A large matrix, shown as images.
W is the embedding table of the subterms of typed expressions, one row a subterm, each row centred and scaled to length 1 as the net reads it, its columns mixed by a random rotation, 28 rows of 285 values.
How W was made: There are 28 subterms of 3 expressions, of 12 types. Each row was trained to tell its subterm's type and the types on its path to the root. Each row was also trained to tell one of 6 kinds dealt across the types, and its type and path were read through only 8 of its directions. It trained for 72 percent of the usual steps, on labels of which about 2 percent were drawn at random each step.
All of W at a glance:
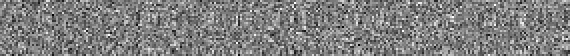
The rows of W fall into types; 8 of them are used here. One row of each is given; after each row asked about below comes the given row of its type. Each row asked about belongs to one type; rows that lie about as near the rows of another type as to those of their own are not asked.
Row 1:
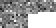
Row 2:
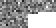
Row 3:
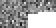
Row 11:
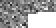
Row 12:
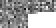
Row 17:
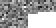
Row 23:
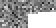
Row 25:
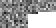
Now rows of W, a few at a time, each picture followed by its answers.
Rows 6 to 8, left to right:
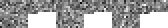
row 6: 25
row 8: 11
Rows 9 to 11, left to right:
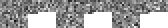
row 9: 25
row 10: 11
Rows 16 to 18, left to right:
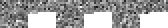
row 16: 1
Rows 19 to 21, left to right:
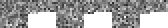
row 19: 1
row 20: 2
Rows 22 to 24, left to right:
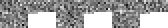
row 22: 1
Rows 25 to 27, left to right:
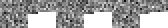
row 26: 25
